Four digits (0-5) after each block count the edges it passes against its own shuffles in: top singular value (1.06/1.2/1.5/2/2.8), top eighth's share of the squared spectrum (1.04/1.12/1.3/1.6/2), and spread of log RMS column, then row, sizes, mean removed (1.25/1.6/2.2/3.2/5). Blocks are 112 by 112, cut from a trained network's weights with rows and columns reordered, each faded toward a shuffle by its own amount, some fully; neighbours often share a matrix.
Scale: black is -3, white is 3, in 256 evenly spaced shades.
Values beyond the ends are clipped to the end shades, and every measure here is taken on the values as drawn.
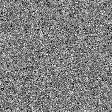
1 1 0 0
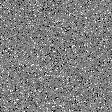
0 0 0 0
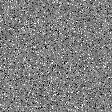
0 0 0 0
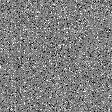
1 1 0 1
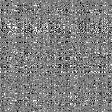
3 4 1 4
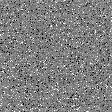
1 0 0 0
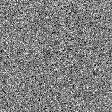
2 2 0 1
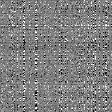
4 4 4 2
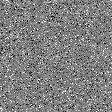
0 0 0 0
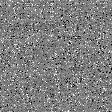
1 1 1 0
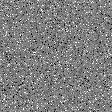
0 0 0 0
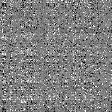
3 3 3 1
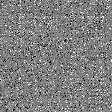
2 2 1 0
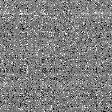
3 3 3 1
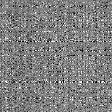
3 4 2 4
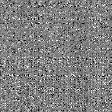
3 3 1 3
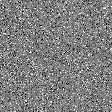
1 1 0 0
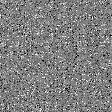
2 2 0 2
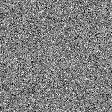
1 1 0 0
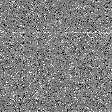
1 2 1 0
